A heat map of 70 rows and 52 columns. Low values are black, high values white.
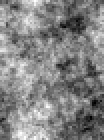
Stripes: none. Mirror symmetry: none. Histogram: bell-shaped. Grain: blotchy.
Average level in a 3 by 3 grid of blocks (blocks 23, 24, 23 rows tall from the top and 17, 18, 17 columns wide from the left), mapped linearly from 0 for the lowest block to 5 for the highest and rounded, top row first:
4 2 2 / 5 3 2 / 4 4 0
